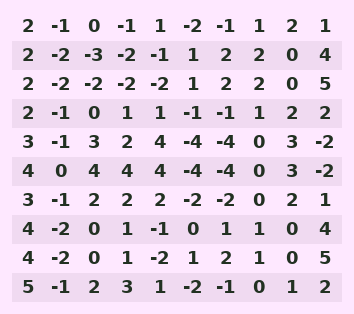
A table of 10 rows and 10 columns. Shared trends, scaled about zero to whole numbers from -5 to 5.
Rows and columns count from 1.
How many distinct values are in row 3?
5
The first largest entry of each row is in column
1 10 10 1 5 1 1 1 10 1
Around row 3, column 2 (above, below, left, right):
-2 -1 2 -2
